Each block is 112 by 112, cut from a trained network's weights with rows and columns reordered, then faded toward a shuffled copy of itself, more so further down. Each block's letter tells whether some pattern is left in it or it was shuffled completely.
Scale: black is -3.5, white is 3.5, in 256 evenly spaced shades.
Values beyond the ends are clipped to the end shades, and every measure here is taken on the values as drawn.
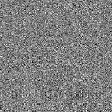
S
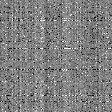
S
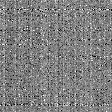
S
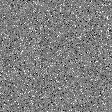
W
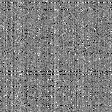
S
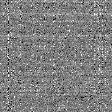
S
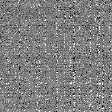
S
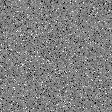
W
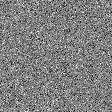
W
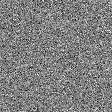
W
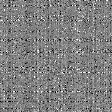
S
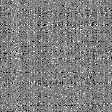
S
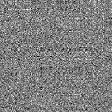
S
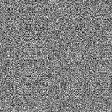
S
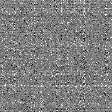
S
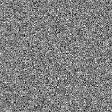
S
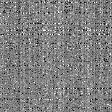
S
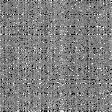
S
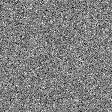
W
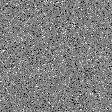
W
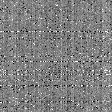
S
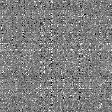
S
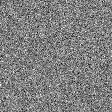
W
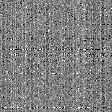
S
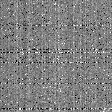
S
